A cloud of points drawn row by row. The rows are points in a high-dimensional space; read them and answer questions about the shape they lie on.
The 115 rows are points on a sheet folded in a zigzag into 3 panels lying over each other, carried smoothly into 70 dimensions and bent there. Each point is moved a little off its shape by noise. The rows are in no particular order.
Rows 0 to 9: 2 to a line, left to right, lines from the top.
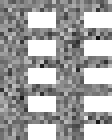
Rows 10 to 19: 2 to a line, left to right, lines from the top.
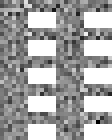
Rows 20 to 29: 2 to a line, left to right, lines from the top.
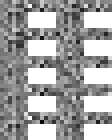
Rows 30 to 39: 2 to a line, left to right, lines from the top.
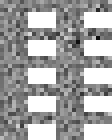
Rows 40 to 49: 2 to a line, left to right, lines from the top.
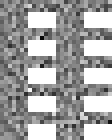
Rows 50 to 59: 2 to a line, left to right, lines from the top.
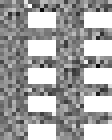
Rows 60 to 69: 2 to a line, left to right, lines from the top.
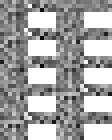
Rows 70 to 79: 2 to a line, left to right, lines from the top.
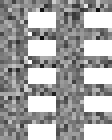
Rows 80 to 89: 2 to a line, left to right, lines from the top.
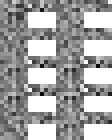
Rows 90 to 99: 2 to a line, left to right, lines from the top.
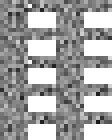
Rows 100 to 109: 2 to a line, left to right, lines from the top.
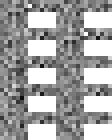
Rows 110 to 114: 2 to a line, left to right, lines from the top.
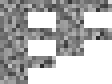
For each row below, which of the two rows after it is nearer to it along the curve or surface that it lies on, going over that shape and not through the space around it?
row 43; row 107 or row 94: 94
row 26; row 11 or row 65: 65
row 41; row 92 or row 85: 92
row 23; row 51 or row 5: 5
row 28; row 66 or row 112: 112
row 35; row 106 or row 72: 72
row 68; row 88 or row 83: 83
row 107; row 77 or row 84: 84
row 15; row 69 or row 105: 105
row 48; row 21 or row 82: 82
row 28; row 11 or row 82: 82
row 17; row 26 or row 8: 8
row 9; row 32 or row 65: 65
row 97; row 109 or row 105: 109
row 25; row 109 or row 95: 109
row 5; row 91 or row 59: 59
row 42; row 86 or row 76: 86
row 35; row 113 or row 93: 93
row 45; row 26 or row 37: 37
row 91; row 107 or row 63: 107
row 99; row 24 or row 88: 24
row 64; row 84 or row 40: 84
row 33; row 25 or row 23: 23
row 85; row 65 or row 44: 65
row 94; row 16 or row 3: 3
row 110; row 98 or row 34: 34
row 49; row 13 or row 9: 13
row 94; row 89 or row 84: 89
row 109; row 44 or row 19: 44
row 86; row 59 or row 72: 72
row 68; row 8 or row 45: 45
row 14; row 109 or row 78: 109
